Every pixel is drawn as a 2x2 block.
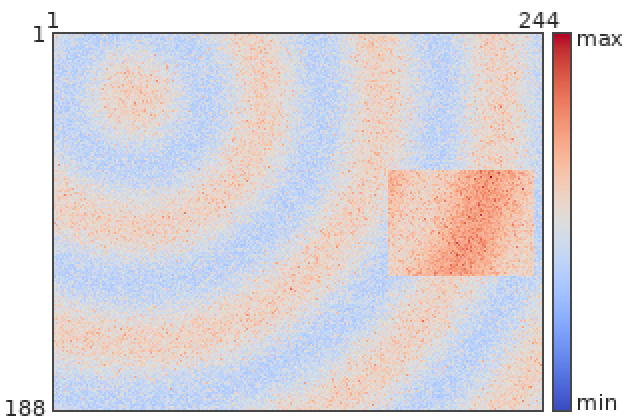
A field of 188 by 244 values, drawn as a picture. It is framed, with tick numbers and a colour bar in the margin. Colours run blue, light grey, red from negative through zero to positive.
In the middle right lies a patch that is higher than the rest. Concentric rings centre on the top left. The middle right is the ninth with the highest average. On average the colour sits 50% of the way up the scale.
